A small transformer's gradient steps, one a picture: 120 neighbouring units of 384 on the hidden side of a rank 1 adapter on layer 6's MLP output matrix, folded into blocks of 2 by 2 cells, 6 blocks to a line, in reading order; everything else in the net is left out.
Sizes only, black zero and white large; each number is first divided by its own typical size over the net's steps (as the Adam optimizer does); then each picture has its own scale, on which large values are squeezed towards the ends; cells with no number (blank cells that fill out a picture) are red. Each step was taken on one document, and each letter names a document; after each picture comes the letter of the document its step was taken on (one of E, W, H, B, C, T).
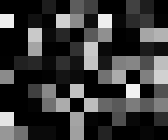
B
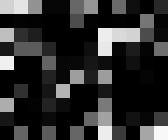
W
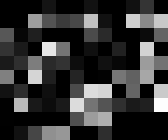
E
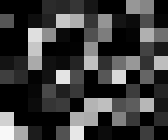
B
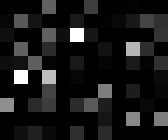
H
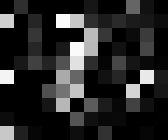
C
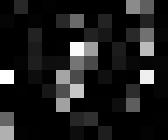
C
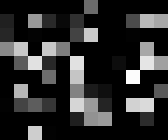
E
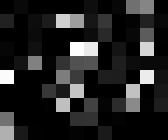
C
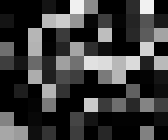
B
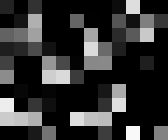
W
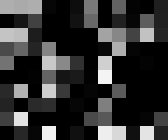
W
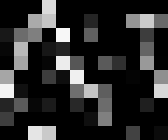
E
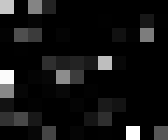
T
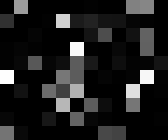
C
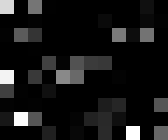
T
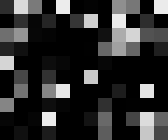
W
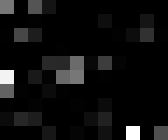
T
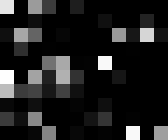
T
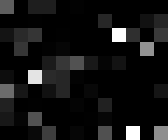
T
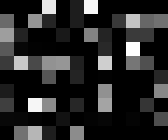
H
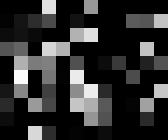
E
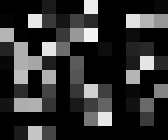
E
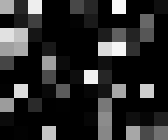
W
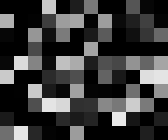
B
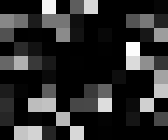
H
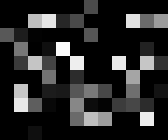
E
